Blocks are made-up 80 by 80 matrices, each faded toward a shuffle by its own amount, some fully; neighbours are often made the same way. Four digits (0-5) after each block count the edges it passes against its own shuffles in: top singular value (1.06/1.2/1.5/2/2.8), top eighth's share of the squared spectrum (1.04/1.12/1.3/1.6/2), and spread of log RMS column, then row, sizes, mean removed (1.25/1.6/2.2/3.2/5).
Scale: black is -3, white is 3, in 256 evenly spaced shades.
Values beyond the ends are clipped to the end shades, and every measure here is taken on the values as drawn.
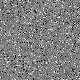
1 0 0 0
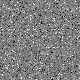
2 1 0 0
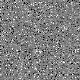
3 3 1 1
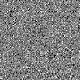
4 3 1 1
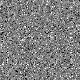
3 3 1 1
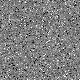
0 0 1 0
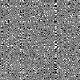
4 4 3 2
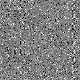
3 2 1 0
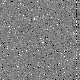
3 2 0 0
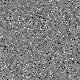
1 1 0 0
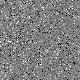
2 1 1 0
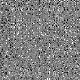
4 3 2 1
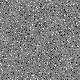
0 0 0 0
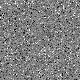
0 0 0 0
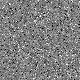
0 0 0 0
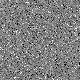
0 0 0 0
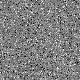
0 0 0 0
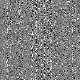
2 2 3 0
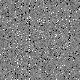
3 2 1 0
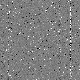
3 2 1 0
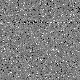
2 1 0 1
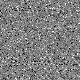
0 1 0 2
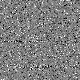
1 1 0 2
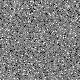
1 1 0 0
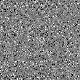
3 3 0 2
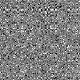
4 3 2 2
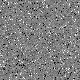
1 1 0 0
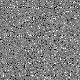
3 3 0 2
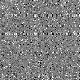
4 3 1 2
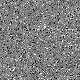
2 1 0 0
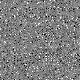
3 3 1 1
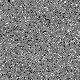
2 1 0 0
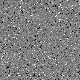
2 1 0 0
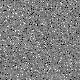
2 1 0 0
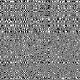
5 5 3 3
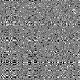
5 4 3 3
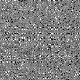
4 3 1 2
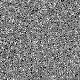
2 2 0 0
